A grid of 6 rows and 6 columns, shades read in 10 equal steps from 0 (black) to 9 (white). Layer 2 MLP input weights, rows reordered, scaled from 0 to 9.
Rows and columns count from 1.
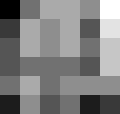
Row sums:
30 30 31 25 29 16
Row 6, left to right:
1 5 3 4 1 2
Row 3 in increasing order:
3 4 5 6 6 7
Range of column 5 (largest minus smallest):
4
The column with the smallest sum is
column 1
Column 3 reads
6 5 5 4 4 3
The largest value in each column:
4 6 6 6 5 9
